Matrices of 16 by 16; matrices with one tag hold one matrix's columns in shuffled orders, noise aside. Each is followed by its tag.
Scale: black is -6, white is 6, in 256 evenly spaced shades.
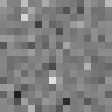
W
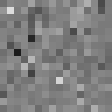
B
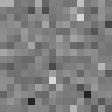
W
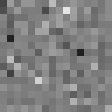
B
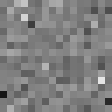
W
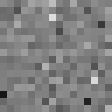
W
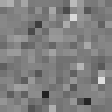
W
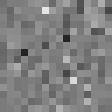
B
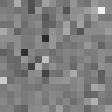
B
